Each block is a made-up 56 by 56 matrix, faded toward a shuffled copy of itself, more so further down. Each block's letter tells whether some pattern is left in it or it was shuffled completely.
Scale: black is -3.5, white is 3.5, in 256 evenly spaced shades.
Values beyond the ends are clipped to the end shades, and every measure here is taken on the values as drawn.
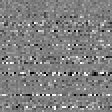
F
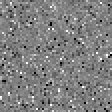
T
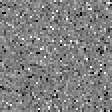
T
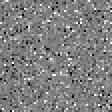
T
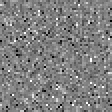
T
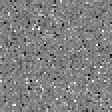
T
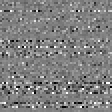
F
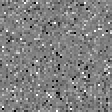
T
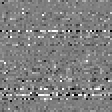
F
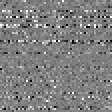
F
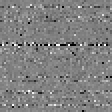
F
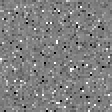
T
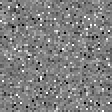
T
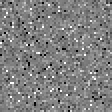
T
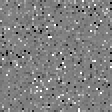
T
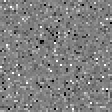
T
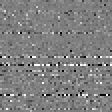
F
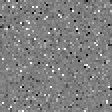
T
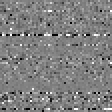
F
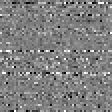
F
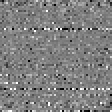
F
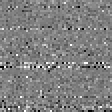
F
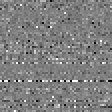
F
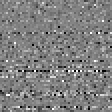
F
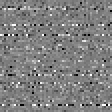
F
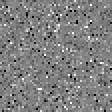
T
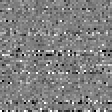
F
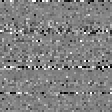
F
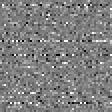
F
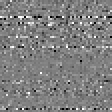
F
